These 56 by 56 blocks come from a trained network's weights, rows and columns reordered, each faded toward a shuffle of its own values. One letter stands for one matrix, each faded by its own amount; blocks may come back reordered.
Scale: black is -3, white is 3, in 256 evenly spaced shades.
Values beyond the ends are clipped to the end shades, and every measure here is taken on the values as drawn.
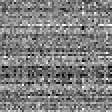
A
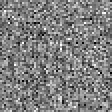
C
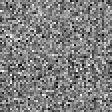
C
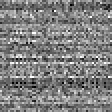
A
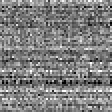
A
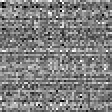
A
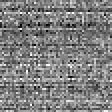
A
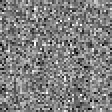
C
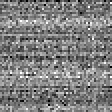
A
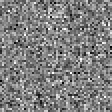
C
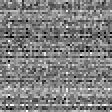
A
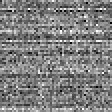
A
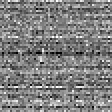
A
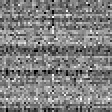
A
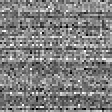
A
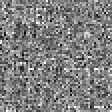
C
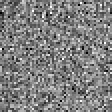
C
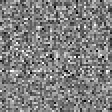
C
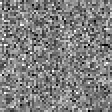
C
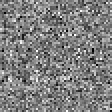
C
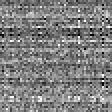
A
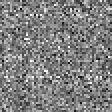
C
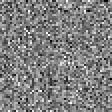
C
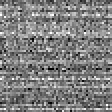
A
